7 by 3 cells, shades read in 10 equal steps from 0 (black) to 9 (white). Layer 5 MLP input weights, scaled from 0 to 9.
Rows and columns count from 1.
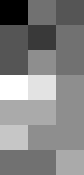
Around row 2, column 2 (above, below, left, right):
4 5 3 4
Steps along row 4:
down down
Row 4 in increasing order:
5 8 9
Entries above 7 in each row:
0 0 0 2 0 0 0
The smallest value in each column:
0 2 3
